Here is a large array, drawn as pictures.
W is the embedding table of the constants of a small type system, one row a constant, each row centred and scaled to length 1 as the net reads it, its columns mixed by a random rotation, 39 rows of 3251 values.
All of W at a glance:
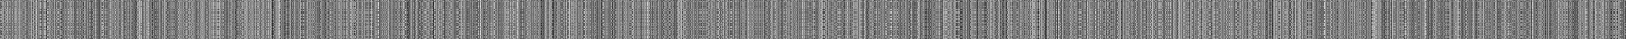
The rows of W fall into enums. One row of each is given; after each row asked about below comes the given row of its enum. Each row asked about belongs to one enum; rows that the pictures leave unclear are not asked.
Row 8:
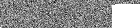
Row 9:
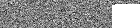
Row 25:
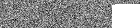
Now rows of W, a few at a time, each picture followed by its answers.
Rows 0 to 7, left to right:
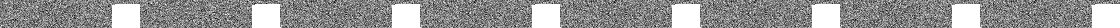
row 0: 25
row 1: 9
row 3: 8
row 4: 8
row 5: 8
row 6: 25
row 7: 8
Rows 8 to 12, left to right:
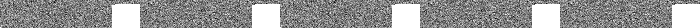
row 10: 8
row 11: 9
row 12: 9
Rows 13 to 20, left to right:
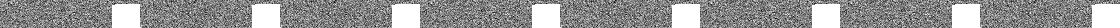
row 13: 9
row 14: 8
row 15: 8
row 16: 9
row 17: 8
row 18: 9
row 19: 9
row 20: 8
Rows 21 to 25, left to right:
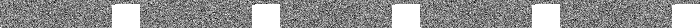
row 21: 8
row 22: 9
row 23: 25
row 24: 8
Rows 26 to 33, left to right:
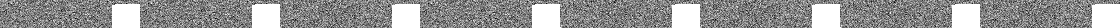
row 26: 9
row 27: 9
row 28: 25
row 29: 9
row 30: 8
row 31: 25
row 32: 8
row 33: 25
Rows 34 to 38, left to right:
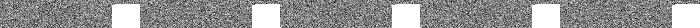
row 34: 25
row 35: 9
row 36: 8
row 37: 8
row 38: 9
